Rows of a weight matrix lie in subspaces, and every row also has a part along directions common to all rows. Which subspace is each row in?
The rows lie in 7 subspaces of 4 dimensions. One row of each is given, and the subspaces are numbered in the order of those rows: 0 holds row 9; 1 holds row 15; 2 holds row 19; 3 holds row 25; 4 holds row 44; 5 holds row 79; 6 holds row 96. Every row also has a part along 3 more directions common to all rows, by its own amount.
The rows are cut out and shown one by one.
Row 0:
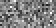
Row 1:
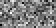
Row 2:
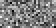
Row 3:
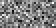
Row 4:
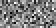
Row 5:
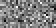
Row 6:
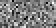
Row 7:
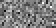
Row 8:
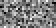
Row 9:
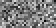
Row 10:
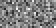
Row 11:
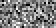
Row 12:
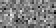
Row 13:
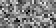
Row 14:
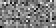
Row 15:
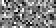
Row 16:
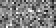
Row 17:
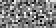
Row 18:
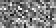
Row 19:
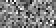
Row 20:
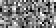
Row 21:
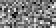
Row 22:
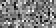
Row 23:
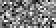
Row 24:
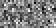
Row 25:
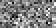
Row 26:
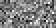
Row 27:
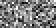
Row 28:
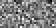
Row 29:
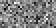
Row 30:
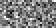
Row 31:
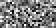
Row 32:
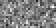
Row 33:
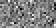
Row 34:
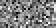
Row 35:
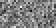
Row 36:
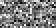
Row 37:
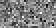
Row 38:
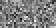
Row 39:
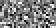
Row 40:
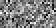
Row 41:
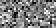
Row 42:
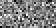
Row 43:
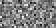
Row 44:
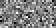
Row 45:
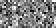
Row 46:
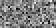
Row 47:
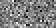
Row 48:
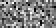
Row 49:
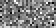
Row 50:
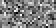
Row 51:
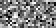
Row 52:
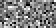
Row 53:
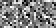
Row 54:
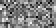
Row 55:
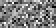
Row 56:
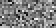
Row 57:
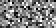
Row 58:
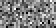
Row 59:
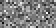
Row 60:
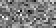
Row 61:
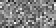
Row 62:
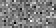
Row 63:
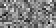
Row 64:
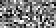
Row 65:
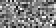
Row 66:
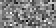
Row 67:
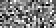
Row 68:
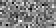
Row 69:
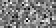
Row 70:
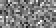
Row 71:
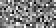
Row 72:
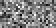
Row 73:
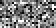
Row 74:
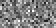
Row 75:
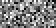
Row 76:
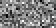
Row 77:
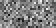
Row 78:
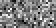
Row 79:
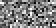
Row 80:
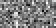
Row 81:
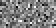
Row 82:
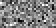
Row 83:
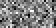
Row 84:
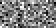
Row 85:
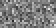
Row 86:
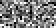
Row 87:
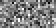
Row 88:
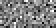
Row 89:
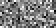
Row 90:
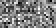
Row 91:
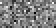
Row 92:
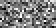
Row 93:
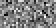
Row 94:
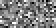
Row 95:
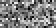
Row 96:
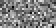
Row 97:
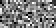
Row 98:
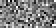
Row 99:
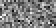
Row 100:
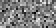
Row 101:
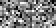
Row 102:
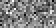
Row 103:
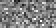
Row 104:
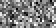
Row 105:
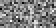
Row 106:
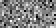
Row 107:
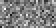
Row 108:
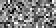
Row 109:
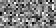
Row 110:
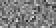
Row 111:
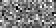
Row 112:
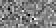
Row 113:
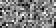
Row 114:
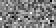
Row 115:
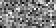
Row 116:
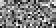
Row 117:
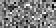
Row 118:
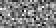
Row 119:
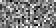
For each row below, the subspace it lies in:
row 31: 0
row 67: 5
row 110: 6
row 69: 6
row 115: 6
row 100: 0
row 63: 3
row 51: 3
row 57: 3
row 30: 3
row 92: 4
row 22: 6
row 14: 6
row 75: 1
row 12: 5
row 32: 0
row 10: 4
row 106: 0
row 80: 3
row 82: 2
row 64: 5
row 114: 6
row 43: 1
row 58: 4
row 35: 2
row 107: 5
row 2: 6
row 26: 0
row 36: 1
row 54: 3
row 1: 5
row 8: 6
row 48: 6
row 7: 0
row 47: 5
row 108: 3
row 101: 4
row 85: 3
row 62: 2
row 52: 0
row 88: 4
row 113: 2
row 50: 1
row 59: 0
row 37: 0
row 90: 6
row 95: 6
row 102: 5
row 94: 4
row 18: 5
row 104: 3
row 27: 4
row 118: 4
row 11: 6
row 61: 2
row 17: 5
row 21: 3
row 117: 0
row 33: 2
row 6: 2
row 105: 3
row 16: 4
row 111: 0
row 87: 0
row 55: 1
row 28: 1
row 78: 5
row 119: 0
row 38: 3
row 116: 6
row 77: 5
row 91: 4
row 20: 4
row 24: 3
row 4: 1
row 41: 3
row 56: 1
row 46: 4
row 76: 6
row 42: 1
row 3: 1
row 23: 5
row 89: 1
